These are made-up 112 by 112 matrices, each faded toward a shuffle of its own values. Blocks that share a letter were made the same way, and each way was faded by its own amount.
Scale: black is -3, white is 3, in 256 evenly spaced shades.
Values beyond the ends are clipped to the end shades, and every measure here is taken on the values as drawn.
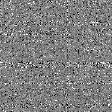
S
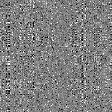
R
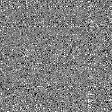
S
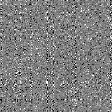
R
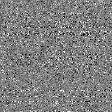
S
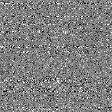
S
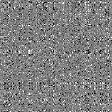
R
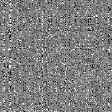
R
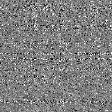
S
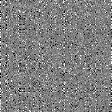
R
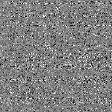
S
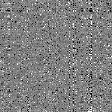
R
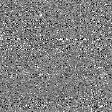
S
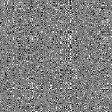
R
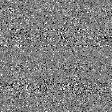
S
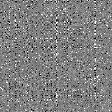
R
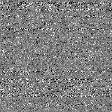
S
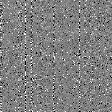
R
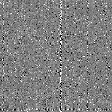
R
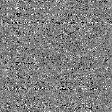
S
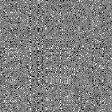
R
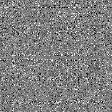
S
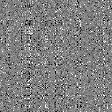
R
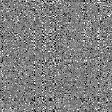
R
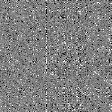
R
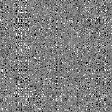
R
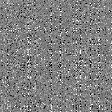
R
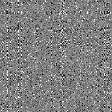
R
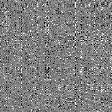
R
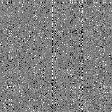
R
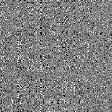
R
